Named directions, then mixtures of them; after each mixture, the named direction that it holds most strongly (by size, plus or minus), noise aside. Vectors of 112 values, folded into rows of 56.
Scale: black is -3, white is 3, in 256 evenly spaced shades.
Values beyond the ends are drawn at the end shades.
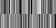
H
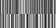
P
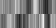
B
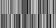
P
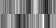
B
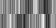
B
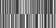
P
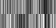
B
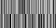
P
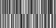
P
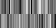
H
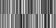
P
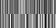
P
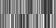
P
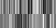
B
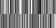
H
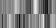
B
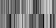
B
